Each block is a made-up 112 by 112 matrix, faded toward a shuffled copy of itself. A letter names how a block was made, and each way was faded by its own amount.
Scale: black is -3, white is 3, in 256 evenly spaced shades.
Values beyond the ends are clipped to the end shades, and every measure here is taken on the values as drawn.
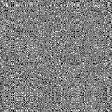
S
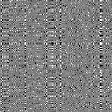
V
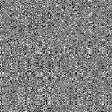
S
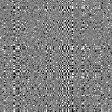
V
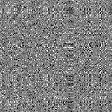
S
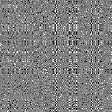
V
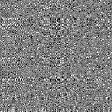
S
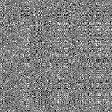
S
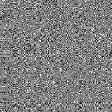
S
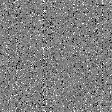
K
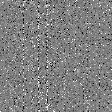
K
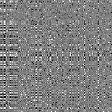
V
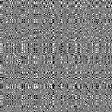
V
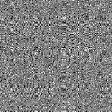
S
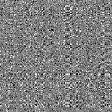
S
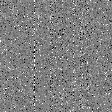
K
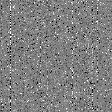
K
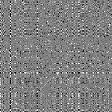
V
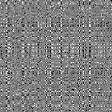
V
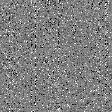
K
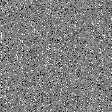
K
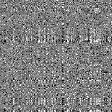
S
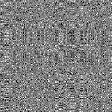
S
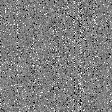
K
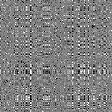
V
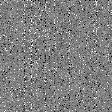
K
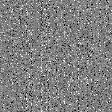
K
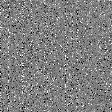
K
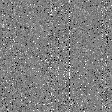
K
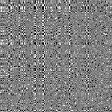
V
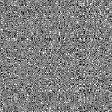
S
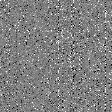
K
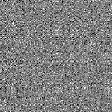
S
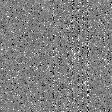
K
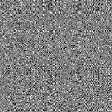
S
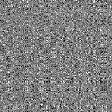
S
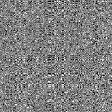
S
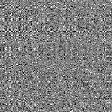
S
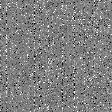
K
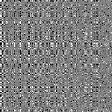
V
